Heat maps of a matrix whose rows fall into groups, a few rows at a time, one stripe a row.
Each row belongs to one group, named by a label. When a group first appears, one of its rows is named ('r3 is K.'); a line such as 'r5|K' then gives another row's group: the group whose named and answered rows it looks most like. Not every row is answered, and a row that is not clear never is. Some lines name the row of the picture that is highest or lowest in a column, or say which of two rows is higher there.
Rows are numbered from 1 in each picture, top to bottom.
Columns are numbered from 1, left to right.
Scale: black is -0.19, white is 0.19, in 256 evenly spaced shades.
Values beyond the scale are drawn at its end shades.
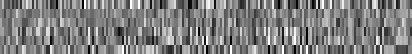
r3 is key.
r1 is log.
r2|key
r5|key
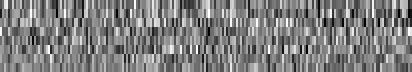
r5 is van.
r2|log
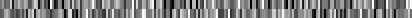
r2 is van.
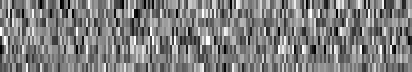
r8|van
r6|van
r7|van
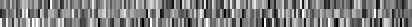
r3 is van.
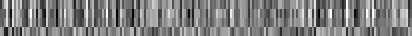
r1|log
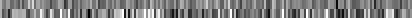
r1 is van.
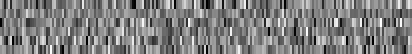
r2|van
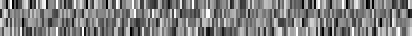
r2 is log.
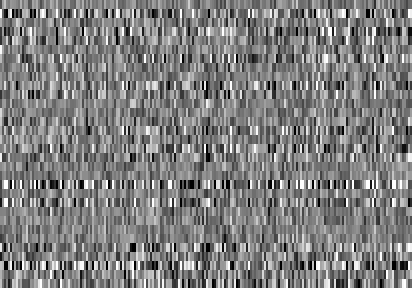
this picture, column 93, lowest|21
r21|log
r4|log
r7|key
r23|log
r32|key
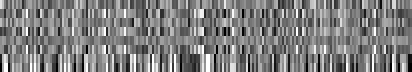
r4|van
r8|log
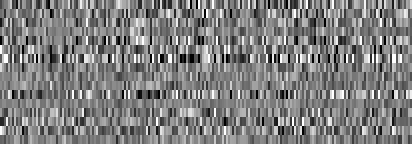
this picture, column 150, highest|2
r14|van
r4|log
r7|log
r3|van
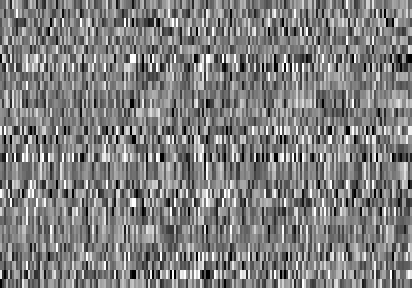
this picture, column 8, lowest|15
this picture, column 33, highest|21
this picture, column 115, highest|22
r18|van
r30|van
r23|log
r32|van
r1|log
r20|key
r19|key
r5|log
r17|van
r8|van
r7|log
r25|van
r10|van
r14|key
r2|key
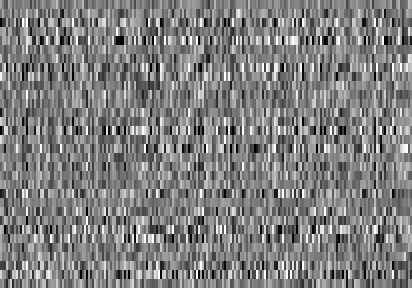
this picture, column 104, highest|17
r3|van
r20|key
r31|key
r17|key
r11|van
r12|van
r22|van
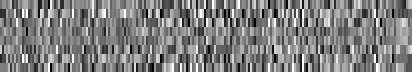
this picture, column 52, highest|2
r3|key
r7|van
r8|key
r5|key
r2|van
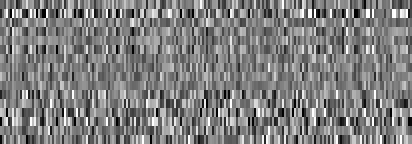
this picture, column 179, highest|13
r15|key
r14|log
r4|log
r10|key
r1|van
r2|log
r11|van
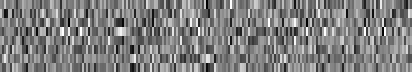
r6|log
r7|log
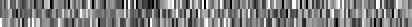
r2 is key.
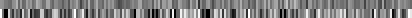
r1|key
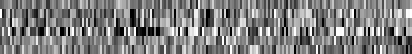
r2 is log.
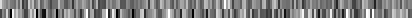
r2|log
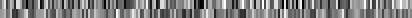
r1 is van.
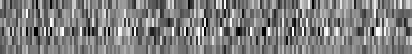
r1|log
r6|van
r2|van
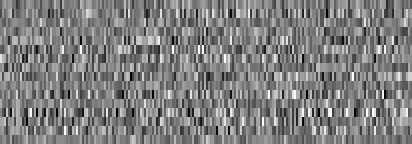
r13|log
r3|key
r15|van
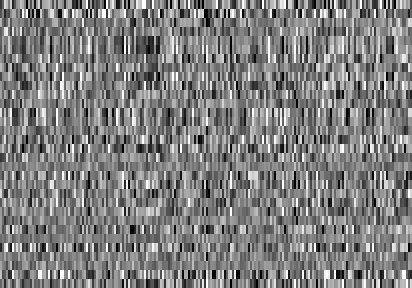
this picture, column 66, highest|12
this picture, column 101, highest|18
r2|van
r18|van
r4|log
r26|log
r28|log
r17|key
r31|key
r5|key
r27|key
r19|key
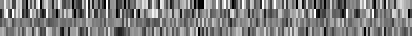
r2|log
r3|key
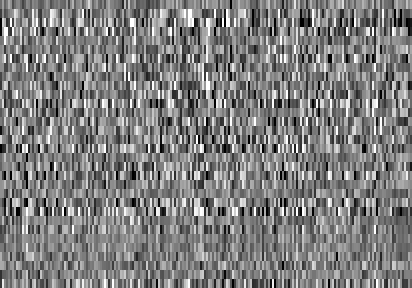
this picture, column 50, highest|17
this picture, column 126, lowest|24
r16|key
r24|van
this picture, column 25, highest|16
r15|van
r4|log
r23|log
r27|van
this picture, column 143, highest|7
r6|key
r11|key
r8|van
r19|key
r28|van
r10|log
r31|van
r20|log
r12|log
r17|van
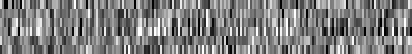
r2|key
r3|key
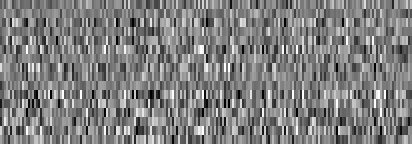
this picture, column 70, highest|13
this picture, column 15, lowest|12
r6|van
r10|van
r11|key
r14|log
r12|van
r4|key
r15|van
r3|log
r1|key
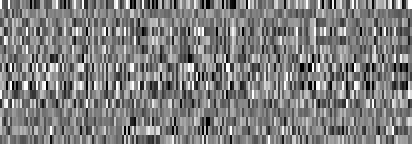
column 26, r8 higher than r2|Yes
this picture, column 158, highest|4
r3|log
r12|log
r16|key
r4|van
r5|log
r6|van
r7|log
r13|van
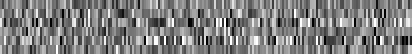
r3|log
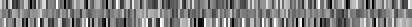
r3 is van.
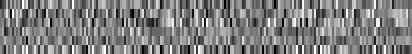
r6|van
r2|log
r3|key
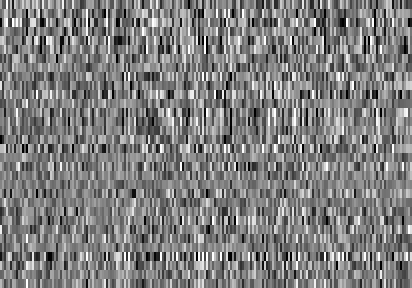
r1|van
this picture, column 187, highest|3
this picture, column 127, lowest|3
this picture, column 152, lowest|17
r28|log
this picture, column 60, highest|29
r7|log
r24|van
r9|key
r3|log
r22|log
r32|van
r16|van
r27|van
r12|van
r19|key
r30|van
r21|key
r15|key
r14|key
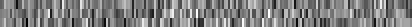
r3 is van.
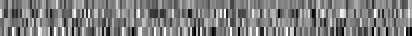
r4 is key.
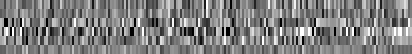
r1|key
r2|key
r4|log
